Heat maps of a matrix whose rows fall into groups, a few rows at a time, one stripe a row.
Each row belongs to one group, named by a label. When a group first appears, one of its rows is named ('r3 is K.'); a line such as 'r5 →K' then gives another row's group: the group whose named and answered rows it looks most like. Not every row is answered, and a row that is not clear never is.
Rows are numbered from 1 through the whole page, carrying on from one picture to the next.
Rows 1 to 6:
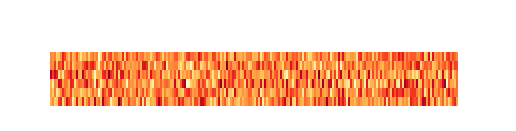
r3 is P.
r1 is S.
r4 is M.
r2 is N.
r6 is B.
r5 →S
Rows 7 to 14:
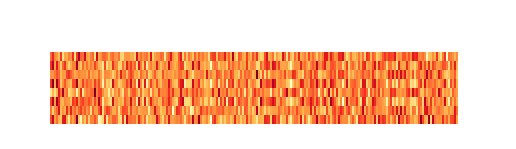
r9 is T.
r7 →M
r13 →T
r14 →S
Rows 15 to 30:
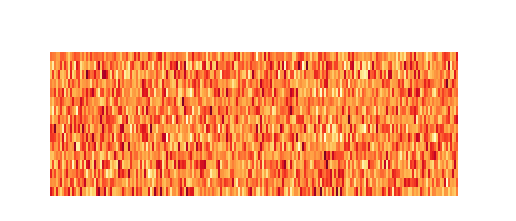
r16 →M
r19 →N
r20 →M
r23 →P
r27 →B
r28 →B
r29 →M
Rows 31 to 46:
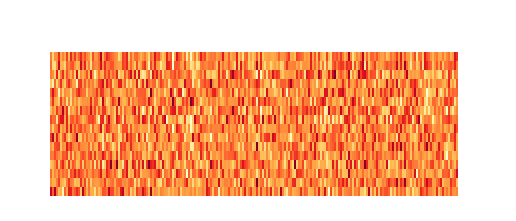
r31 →T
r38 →N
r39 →T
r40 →S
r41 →T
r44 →T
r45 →T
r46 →P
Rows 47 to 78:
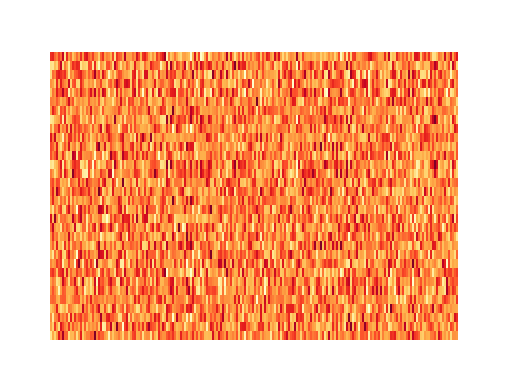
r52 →T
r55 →T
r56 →P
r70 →M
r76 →T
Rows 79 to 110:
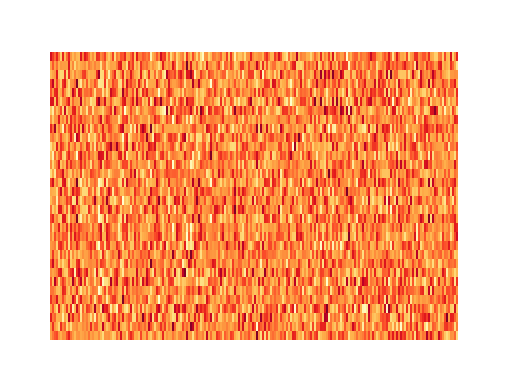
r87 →P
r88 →M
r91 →T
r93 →S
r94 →N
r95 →B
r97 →S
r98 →T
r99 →T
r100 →N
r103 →M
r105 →S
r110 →T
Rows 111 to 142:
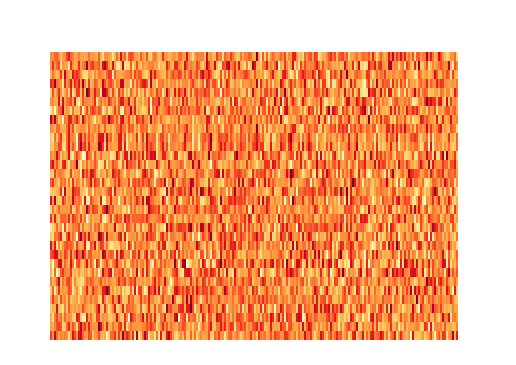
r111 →T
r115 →B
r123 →S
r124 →N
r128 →B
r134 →M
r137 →B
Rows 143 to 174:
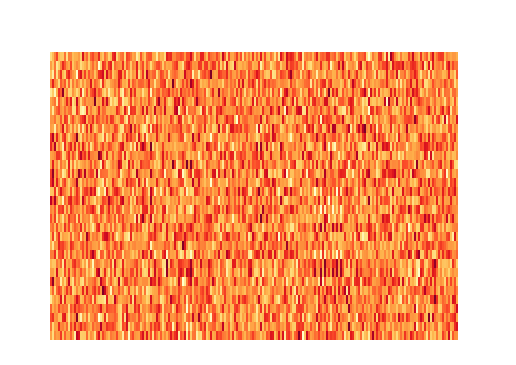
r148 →B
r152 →S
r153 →P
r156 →M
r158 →N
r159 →P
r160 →N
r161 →P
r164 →M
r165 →N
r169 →B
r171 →T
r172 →S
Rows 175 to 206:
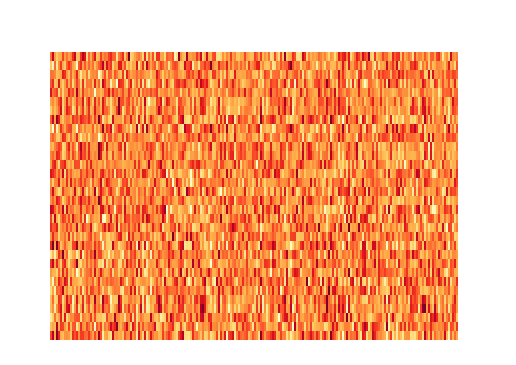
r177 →S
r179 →P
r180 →B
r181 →B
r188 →N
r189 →T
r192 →N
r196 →S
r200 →M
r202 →B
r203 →B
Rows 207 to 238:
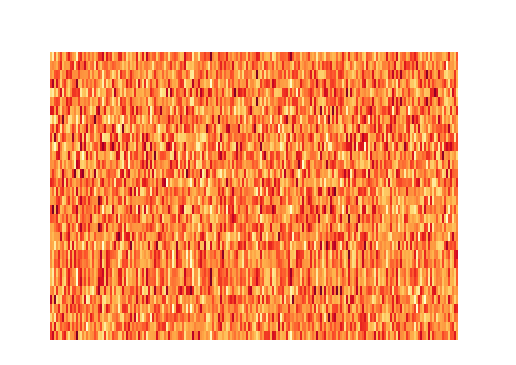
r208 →M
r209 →T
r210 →S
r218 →M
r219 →M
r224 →S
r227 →B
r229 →T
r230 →T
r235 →T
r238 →S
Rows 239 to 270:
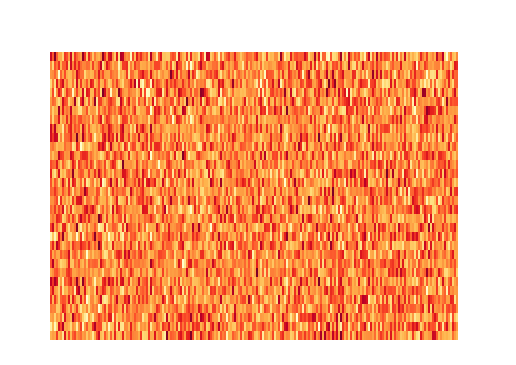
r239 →P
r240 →T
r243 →B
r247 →P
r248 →P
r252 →T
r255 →M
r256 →N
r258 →S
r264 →P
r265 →M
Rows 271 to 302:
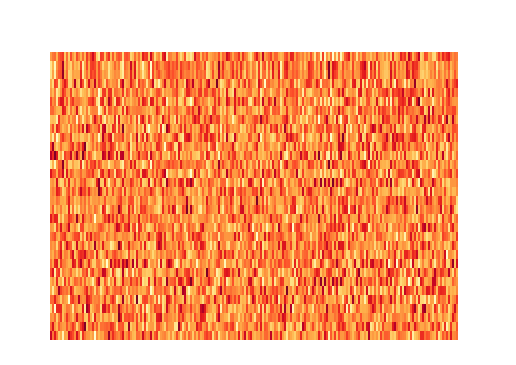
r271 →N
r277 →S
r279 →B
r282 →P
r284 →N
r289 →P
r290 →B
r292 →B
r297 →M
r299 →B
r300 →B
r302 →P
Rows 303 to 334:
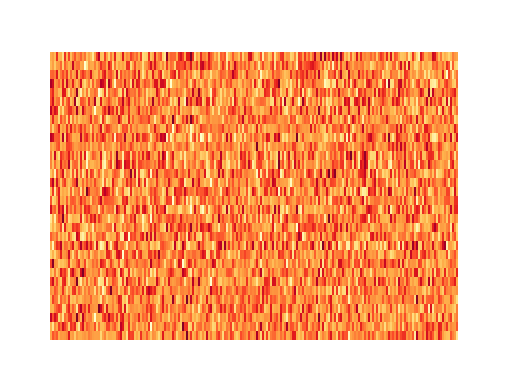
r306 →N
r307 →S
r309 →P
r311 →T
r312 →N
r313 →T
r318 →B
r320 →N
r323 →M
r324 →M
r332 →P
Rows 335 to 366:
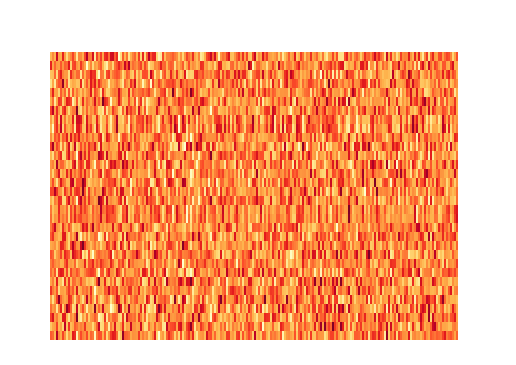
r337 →N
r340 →B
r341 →S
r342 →M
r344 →T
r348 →T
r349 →M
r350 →P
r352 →T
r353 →T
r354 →N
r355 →S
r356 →M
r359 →N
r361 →P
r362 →M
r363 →B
